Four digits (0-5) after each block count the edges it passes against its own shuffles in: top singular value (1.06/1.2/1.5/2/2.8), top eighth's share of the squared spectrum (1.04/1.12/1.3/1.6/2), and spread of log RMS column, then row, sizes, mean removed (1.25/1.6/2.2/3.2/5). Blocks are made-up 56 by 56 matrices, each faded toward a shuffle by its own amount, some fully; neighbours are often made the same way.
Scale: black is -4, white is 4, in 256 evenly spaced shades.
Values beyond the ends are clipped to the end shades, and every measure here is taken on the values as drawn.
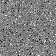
0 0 0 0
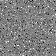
0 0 0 0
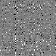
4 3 2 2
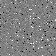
1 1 0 0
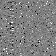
2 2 1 1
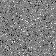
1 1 0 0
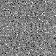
3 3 0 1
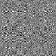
4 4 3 3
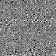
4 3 1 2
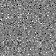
3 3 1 1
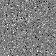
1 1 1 0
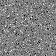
0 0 0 0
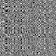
4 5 3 2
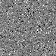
0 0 0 0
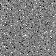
2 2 0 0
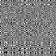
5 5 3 3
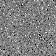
2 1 0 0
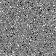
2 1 0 0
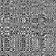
4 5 3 3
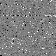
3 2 0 0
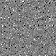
3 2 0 1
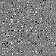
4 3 1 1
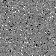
2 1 0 0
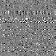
4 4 1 3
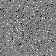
2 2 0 0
